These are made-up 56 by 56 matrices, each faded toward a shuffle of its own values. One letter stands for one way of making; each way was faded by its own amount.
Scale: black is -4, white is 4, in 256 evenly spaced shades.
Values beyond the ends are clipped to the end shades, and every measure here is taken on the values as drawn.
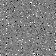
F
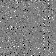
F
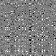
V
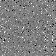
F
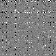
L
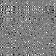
V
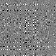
L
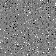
F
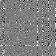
L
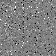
F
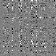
L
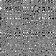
V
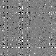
L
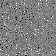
F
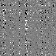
L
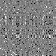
V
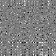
V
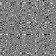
V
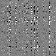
L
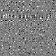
V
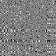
V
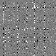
L
